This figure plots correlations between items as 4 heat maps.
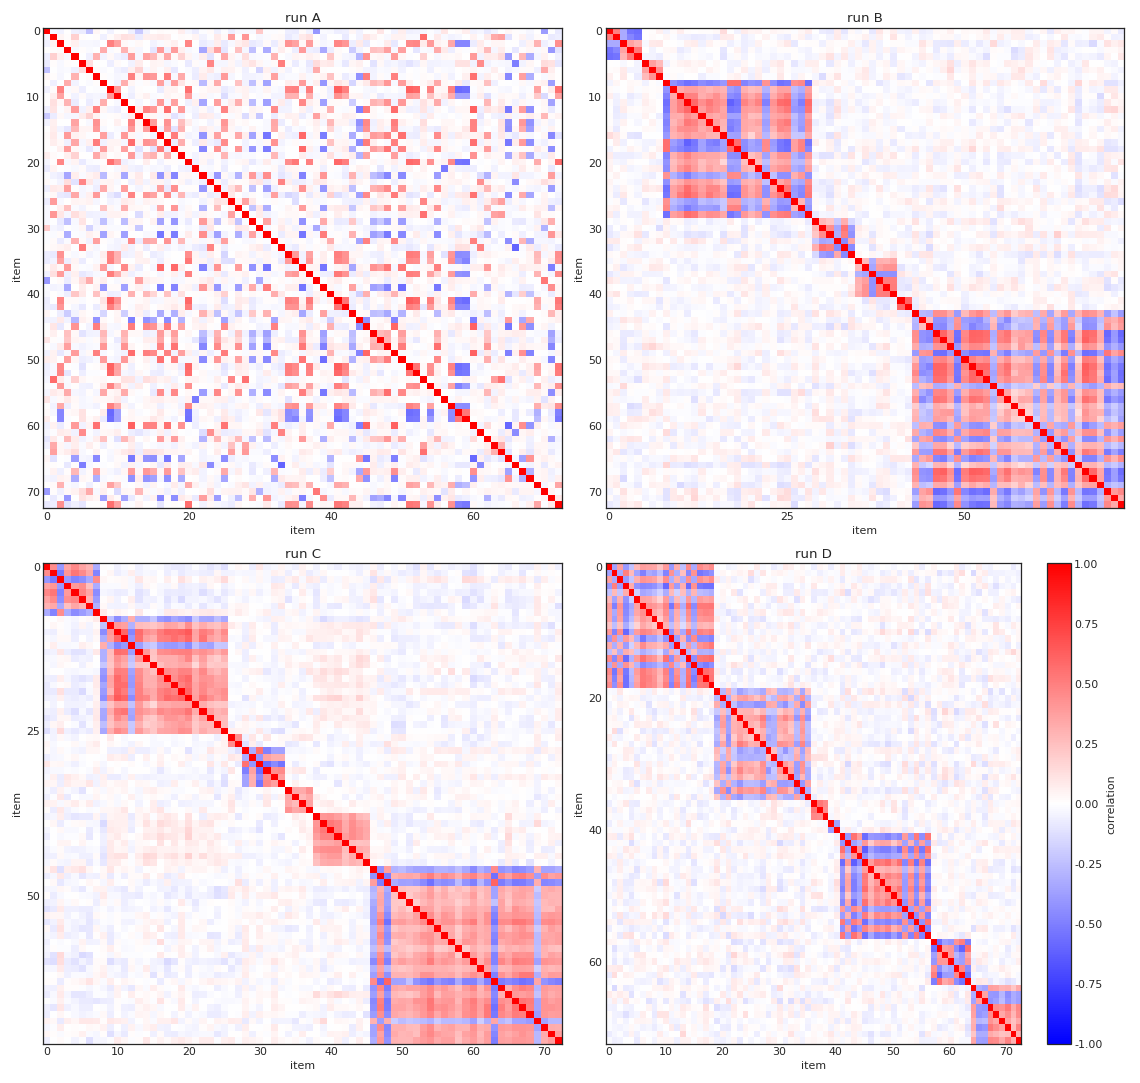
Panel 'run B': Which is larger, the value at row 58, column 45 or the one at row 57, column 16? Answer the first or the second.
the second
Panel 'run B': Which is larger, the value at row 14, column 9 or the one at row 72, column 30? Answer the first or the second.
the first
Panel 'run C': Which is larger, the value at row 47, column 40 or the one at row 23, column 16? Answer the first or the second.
the second
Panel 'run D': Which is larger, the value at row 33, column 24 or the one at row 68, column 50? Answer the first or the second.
the second
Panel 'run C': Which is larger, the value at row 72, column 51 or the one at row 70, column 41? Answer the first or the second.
the first
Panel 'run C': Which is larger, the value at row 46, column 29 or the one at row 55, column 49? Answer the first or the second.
the second
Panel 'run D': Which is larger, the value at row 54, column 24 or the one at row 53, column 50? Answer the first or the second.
the second
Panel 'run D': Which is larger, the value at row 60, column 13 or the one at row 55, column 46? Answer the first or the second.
the second
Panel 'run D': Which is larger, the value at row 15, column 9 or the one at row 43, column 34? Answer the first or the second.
the second
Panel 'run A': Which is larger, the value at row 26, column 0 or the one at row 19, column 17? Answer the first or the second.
the second
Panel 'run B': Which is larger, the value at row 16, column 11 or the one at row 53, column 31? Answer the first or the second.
the first
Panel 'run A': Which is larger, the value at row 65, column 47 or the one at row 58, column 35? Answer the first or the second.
the first
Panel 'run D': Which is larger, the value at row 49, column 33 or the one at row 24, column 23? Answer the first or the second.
the second
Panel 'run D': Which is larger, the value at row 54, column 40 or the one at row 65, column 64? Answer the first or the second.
the first
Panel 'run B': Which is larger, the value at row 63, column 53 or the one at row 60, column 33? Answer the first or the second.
the first
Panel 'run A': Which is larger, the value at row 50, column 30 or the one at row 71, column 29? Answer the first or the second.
the second
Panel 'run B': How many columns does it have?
73
